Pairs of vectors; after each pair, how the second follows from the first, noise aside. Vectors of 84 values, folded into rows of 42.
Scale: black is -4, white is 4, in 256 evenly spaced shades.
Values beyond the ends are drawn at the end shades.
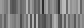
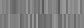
shrunk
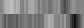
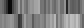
reversed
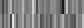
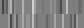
partly zeroed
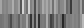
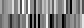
scaled up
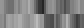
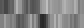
reversed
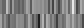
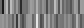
wrapped around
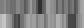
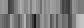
wrapped around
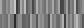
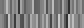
reversed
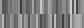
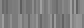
shrunk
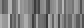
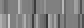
partly zeroed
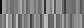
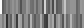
negated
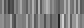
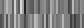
reversed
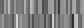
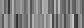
negated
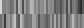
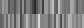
wrapped around
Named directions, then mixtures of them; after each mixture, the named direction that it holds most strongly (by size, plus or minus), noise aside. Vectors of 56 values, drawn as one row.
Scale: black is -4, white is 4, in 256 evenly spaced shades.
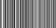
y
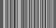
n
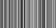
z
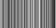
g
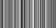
z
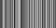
n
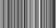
g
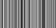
z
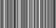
n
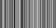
z
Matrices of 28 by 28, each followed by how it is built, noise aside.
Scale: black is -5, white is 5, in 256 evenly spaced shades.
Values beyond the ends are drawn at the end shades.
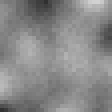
smooth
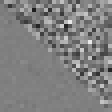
upper triangular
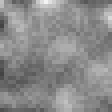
smooth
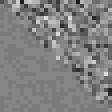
upper triangular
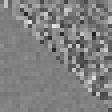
upper triangular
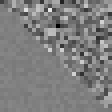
upper triangular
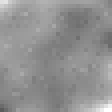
smooth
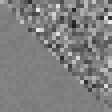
upper triangular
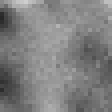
smooth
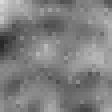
smooth
